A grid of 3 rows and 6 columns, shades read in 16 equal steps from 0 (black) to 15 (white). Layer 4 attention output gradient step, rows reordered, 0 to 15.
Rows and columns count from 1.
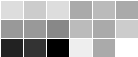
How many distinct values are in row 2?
5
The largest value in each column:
13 12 13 14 11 15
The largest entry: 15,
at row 3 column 6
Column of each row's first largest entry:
1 6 6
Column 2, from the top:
12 9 3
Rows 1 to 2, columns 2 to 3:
12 13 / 9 8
